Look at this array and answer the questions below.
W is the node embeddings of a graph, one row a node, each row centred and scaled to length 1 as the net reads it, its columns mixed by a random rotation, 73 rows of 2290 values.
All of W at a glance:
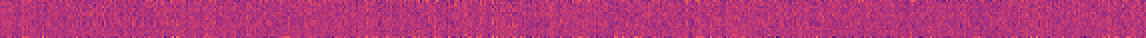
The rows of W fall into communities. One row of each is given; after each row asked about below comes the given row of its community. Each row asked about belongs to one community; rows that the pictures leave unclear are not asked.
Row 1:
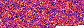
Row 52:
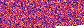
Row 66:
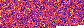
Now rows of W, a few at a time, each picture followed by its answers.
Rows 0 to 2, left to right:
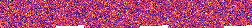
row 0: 1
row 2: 1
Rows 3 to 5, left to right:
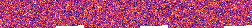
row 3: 1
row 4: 66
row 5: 1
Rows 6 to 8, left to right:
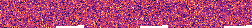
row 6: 66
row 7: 66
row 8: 1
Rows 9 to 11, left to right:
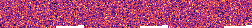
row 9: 66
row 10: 52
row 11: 1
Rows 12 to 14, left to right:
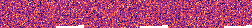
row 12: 52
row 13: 1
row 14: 52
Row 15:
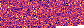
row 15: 52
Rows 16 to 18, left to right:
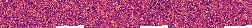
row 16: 1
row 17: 66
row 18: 66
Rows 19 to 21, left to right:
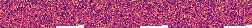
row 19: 66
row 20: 66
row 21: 52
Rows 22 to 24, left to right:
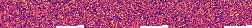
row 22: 1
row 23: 66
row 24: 1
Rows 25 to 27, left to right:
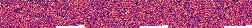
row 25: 52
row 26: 1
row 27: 1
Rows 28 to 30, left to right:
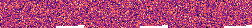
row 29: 1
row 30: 52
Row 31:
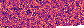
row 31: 52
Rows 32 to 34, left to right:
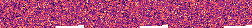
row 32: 1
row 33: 52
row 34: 52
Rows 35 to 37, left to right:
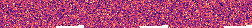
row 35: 66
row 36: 52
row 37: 1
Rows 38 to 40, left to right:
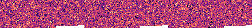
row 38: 66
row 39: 1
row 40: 66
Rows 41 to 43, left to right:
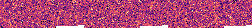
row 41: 66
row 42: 1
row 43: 1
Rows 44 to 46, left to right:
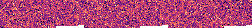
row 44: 66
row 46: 1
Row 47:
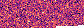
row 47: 1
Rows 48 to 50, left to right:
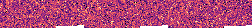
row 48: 52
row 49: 66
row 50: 66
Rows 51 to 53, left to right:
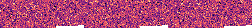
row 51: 66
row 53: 66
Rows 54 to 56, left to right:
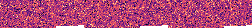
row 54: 52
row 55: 66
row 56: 1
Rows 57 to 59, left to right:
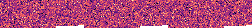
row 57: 52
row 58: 66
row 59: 1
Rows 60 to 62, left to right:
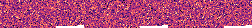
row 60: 52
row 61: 52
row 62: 52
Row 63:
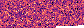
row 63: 1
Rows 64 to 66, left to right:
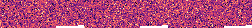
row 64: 1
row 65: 52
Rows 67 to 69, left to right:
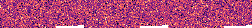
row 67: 52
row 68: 52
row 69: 1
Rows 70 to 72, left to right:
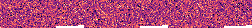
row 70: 52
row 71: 66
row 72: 66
